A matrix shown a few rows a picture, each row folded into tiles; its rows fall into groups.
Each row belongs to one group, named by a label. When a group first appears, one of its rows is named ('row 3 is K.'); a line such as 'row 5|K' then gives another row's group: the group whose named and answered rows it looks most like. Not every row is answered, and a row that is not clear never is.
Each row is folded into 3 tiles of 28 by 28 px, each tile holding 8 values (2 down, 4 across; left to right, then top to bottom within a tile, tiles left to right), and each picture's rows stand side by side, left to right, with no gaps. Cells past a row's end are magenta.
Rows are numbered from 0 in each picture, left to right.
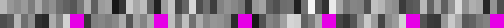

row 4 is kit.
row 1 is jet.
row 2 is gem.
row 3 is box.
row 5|kit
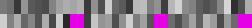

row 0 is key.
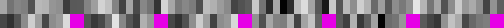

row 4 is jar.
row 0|kit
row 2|kit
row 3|jet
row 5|kit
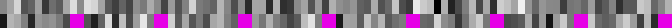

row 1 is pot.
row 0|pot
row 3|jet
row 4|box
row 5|jet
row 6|pot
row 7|key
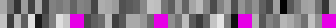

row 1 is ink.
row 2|gem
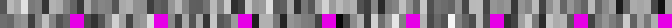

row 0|gem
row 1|kit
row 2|box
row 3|pot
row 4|pot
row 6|ink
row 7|jet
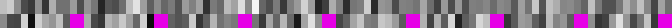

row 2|ink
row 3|jet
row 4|ink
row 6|ink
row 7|kit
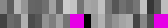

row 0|ink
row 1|box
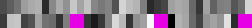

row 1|kit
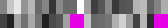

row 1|key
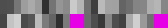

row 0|jar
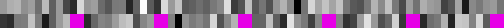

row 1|box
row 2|box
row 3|jar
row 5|pot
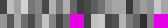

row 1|jar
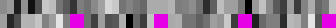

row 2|gem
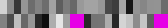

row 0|jet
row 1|pot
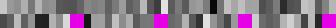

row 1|box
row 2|jar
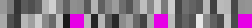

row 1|jar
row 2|key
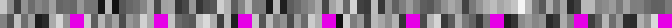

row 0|jet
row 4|pot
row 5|jar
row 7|jet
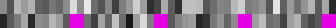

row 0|ink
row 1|jet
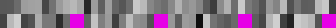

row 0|jar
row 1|gem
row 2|jar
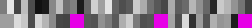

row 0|gem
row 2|gem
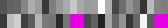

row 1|pot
